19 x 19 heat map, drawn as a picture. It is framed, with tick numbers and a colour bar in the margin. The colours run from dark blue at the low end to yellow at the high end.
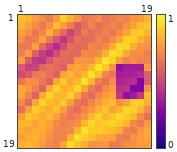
The middle right is the ninth with the lowest average. The grain runs diagonally up to the right. On average the colour sits 70% of the way up the scale. An odd patch, lower than its surroundings, sits in the middle right. The bottom left is the smoothest part.
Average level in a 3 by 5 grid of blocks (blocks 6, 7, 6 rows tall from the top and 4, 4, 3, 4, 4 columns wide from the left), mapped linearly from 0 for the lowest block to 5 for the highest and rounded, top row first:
32235
24430
54554
